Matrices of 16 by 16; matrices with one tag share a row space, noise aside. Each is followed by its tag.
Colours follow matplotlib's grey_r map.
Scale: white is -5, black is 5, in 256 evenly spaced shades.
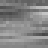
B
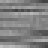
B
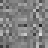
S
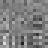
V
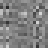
S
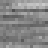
B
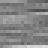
B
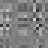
S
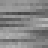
B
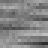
B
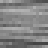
B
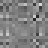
S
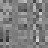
S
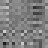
V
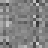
S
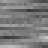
B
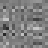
V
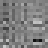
V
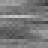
B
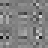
S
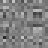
V
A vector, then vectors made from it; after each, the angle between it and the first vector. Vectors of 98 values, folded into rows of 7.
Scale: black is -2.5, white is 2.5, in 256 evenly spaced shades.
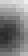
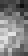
nearly opposite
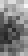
nearly parallel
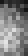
nearly opposite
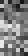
partly opposed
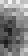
nearly parallel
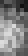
nearly opposite
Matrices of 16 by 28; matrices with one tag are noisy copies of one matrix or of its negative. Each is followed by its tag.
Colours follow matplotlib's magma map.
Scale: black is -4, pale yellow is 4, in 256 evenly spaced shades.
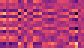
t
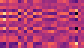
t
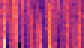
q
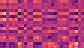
t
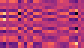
t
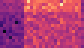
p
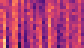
q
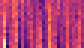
q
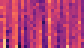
q
